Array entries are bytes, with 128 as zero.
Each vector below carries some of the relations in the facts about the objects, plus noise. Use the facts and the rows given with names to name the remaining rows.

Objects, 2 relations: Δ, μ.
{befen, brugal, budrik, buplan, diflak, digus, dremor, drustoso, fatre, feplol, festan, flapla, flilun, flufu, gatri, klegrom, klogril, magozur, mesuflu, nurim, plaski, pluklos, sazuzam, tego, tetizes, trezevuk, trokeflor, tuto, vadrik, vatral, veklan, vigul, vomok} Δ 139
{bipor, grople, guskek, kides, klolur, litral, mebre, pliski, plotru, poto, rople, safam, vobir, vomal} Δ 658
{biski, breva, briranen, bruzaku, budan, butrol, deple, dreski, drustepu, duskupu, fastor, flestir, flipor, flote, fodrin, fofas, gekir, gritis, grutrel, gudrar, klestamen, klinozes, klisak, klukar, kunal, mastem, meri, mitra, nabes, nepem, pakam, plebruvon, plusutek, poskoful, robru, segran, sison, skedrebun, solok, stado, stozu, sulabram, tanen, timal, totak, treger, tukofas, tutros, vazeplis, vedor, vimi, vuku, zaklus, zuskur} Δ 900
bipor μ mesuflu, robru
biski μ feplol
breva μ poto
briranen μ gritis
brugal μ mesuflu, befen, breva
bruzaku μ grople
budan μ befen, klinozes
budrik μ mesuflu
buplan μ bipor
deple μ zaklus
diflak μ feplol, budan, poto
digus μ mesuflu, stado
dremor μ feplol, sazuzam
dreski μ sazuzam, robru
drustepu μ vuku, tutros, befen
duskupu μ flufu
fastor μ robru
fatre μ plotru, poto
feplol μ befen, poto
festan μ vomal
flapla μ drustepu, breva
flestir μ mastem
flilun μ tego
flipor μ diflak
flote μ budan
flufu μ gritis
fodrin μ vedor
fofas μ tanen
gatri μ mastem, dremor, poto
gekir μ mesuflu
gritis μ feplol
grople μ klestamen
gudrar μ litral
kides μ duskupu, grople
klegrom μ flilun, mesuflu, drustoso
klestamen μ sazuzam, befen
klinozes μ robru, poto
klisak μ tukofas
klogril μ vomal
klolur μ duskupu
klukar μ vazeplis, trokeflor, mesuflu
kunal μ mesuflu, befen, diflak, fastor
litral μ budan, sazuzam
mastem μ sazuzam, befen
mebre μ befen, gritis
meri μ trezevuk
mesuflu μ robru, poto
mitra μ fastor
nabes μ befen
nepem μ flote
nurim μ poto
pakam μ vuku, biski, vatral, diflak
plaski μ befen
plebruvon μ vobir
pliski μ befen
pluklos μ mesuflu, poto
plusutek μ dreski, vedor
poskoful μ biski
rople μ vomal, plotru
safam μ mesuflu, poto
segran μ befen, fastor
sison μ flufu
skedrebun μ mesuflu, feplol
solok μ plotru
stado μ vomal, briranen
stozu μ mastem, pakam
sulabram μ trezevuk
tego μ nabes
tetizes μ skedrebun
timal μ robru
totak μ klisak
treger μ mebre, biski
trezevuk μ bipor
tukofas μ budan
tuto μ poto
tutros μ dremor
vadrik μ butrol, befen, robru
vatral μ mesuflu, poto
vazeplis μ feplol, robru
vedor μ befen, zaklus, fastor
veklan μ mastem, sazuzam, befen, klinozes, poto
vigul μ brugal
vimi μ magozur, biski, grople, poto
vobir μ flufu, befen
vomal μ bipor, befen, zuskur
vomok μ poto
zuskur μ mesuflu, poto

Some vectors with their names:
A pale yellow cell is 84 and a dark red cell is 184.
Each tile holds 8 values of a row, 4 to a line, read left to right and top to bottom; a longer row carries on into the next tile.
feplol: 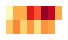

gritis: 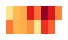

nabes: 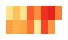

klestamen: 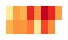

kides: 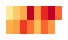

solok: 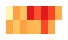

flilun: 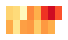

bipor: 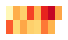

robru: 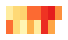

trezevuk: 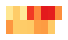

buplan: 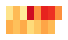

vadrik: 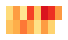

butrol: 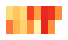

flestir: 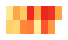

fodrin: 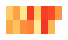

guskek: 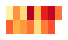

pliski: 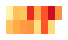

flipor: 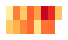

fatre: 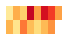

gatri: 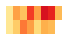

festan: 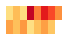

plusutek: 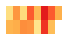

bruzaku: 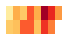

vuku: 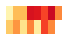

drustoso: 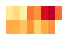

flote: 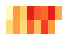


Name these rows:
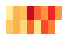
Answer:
budan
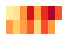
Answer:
grople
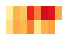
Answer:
diflak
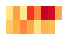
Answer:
brugal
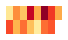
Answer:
stado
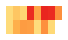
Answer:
plaski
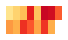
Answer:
klolur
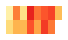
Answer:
totak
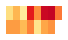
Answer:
tego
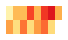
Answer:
rople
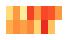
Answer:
deple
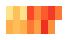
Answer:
grutrel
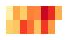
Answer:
vimi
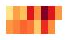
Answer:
sison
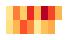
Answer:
veklan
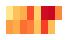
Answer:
vobir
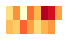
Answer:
klegrom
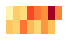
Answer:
safam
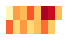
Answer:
vomal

